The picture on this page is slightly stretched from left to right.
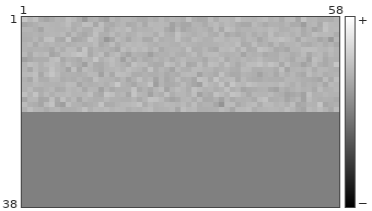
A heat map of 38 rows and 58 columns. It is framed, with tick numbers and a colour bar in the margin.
It is made of 2 by 1 panels. Panel 1,1: high, fine-grained, faint in contrast. Panel 2,1: middling, flat.
